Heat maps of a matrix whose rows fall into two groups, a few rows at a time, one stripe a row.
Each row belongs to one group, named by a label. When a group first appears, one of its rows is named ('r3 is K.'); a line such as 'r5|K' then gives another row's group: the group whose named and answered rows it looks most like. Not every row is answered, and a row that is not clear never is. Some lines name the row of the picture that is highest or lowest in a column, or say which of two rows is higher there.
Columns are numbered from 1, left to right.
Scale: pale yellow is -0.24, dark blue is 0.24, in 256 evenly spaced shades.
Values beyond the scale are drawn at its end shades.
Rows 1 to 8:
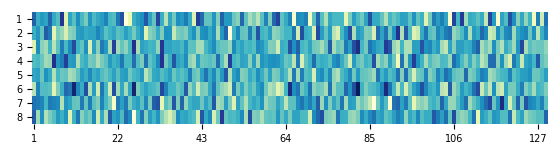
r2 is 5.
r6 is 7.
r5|5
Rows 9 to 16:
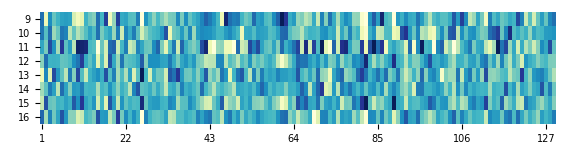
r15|7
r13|7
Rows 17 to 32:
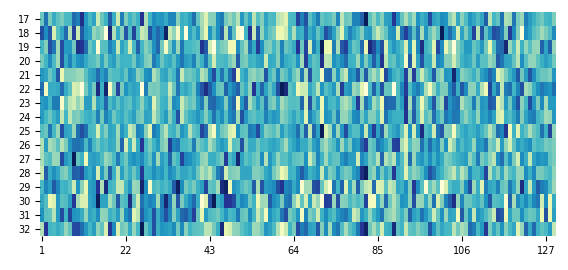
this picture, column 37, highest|31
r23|5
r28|7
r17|7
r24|5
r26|7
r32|7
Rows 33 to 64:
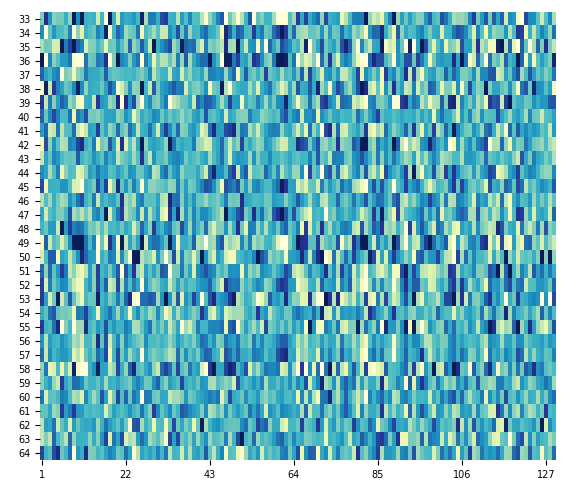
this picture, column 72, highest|53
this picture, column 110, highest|35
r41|5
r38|7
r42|7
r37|5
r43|7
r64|5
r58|5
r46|7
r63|7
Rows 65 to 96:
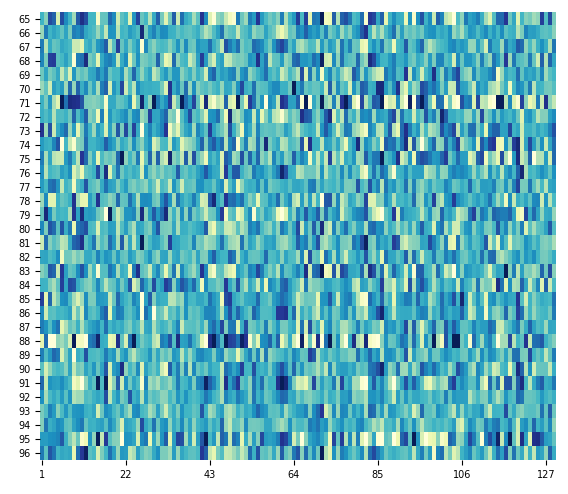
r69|5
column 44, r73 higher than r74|No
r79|7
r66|7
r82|5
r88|5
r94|7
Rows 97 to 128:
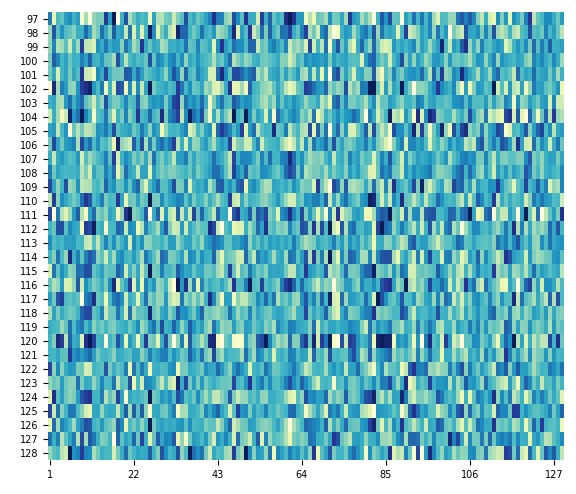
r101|5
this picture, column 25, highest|120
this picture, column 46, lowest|111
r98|7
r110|7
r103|5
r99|5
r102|7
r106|7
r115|7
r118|7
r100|7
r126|7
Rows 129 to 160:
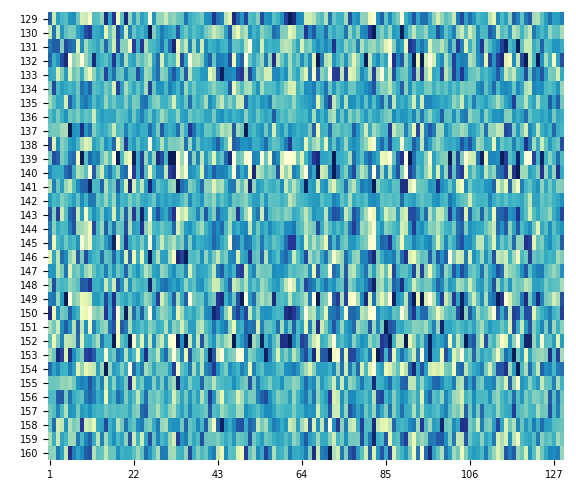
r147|5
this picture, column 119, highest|132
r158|5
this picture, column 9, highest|139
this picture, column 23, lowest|153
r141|7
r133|5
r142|7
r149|5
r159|7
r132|5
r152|7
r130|7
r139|7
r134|7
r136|5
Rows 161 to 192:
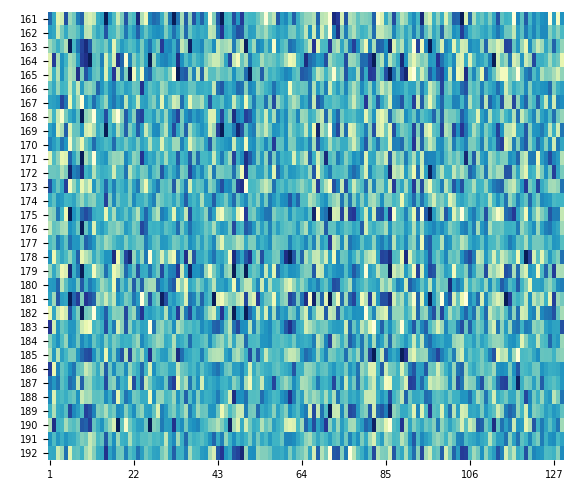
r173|5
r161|5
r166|5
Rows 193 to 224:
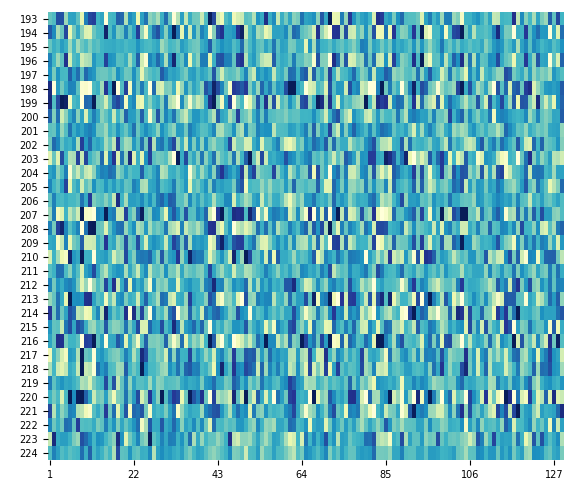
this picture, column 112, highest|223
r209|5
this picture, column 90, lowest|214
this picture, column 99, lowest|220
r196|5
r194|5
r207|5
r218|5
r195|5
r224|7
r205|5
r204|5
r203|7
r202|7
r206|7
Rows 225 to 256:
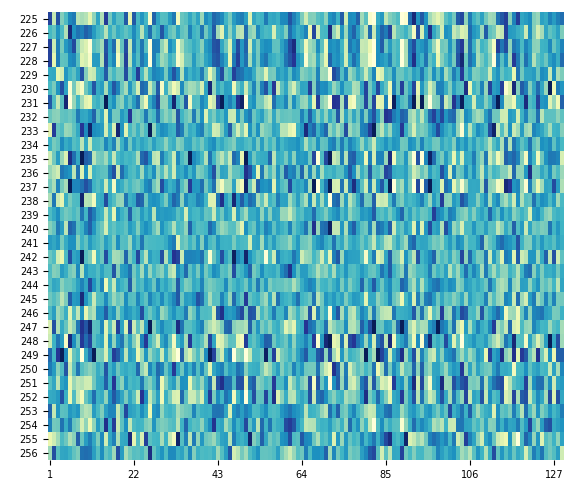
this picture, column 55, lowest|242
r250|5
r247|7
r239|7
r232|7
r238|5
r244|7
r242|5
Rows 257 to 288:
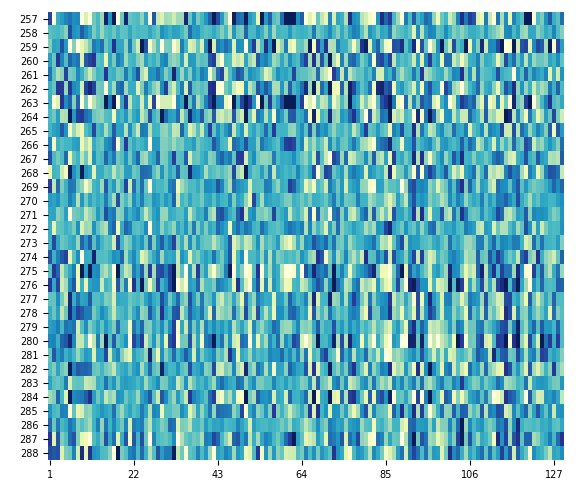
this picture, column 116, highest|264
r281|7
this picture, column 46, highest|275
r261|5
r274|5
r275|7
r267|5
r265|5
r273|7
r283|5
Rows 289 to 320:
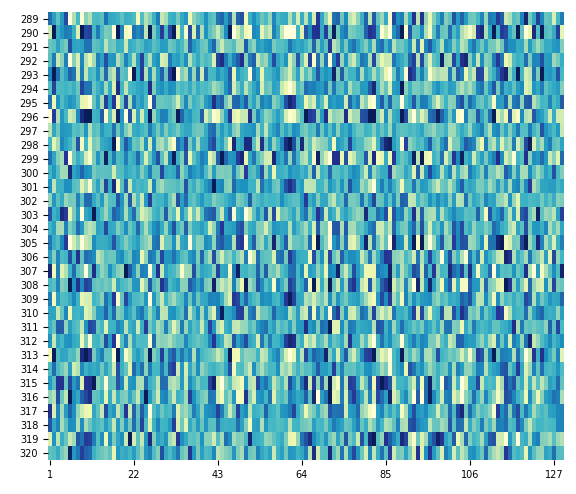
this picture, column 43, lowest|296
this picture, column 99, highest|292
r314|7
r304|5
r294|7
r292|5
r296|7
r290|7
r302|7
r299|5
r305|5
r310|5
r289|5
